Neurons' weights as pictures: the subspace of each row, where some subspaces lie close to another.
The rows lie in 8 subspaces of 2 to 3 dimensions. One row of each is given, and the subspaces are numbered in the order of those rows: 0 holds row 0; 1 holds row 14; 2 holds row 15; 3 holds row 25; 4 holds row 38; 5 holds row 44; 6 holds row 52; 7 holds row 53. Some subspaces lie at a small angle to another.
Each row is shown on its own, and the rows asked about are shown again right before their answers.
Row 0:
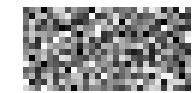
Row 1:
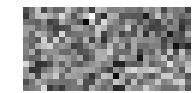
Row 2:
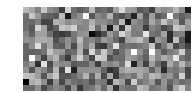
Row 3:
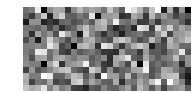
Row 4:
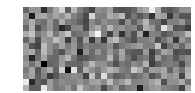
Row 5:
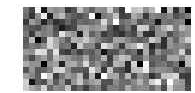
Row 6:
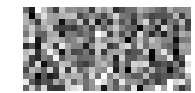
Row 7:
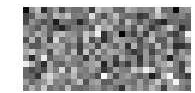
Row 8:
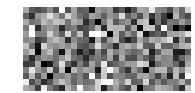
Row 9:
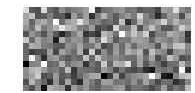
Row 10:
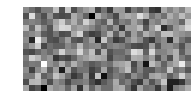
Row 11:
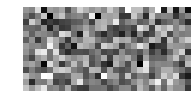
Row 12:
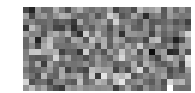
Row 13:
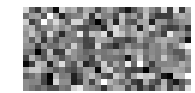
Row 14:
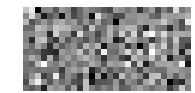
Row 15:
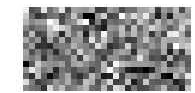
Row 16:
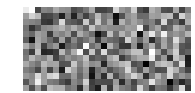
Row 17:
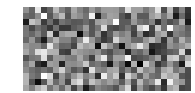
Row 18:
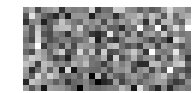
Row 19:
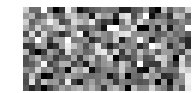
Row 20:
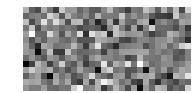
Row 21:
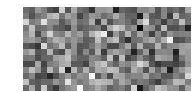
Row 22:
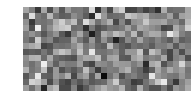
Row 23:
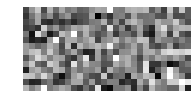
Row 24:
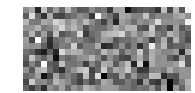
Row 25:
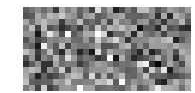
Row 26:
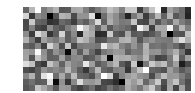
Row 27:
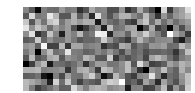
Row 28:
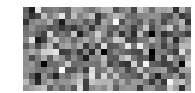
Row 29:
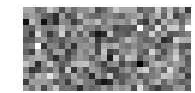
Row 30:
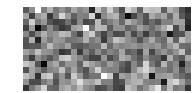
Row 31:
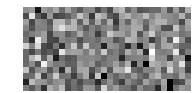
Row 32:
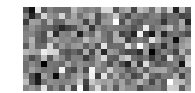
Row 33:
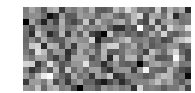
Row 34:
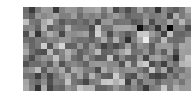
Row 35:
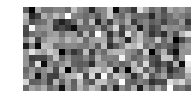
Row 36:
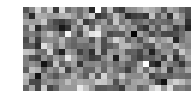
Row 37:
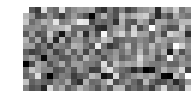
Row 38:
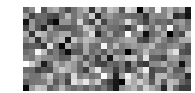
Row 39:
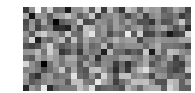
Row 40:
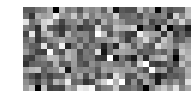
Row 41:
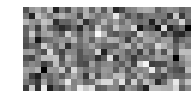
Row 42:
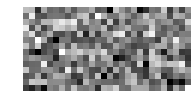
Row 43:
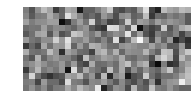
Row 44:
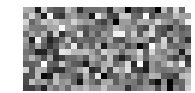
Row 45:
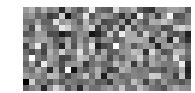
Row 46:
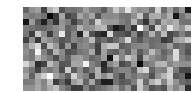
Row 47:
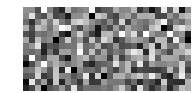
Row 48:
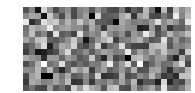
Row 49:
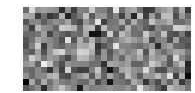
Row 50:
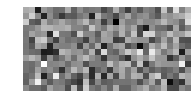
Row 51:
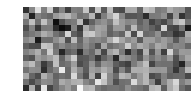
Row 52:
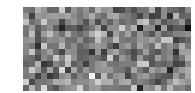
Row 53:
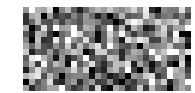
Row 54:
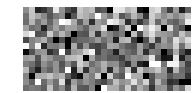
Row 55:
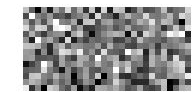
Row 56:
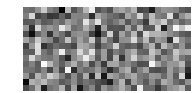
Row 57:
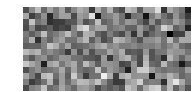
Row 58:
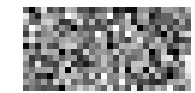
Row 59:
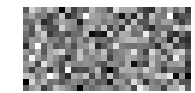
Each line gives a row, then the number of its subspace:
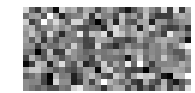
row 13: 0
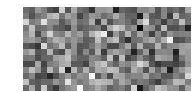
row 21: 6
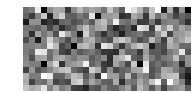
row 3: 5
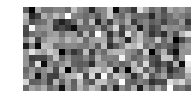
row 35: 7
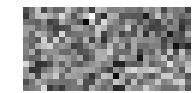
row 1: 2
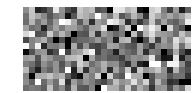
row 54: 7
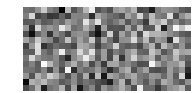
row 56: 0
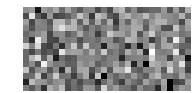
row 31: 5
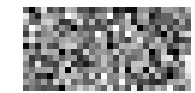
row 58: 7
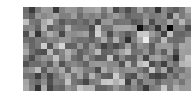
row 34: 4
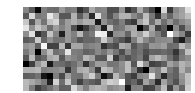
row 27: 3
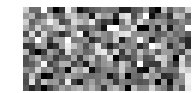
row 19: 7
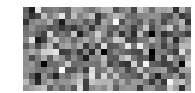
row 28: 1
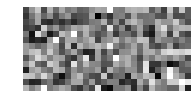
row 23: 7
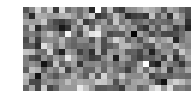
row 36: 3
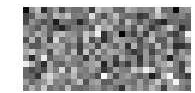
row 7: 2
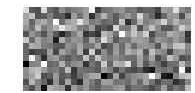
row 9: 2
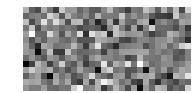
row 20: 0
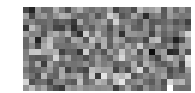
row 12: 7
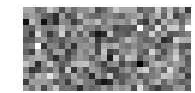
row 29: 6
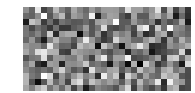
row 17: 1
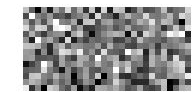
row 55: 4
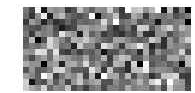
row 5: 5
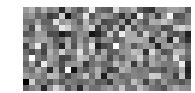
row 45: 2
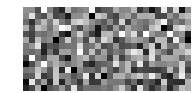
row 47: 0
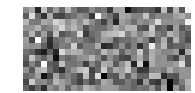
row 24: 5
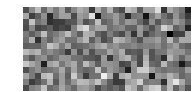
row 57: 3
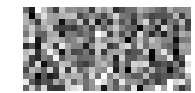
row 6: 5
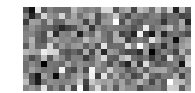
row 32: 1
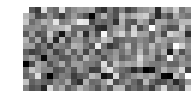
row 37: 2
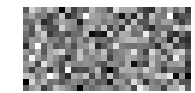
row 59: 2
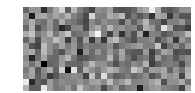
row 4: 0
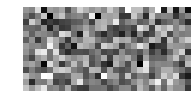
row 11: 5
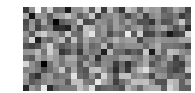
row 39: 4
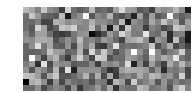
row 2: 2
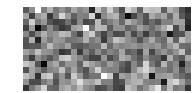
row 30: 3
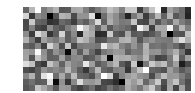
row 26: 3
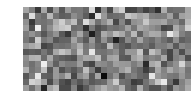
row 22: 3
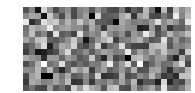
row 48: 1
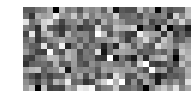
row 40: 4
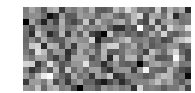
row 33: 6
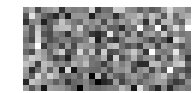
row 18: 6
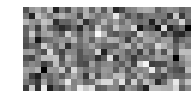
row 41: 4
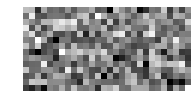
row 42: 7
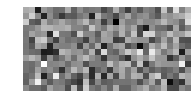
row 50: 1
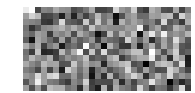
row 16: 1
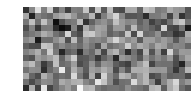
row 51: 4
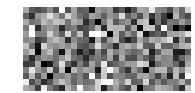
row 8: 0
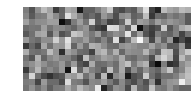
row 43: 7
